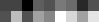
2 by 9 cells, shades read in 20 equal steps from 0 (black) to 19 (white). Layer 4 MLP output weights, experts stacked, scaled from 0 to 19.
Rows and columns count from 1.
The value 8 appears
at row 1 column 7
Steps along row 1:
same down up down up down down up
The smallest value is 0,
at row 1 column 3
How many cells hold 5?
2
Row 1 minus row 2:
-1 -9 -6 -5 -4 -10 -8 -9 -11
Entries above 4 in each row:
7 9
